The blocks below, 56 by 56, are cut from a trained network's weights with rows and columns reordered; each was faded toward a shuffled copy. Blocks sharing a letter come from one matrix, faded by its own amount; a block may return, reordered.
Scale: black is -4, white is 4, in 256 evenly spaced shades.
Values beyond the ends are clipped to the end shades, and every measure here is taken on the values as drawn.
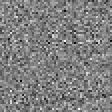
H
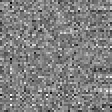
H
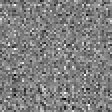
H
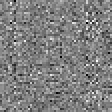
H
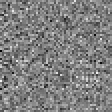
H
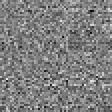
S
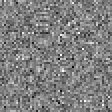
S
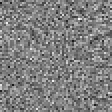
S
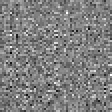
H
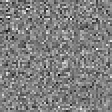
H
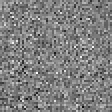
H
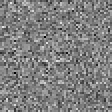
S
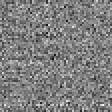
S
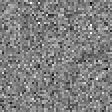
S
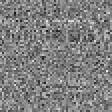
S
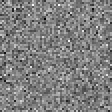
S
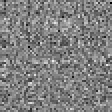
S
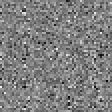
H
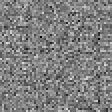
S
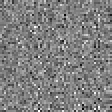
H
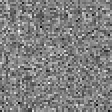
S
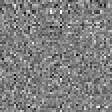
H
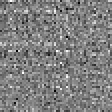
H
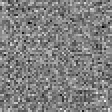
S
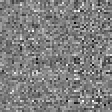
H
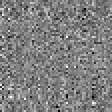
H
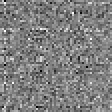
H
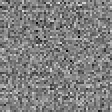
S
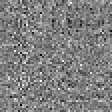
H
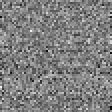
S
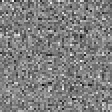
H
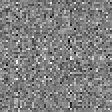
H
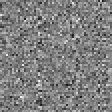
H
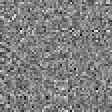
H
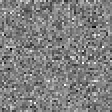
S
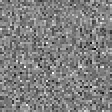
H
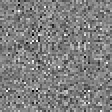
H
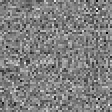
S
